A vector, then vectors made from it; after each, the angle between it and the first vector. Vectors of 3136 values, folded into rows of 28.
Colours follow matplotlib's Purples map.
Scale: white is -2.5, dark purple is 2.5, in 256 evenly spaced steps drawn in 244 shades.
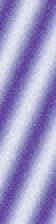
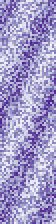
partly aligned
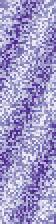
partly opposed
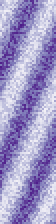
nearly opposite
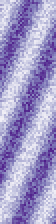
nearly opposite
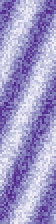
nearly parallel
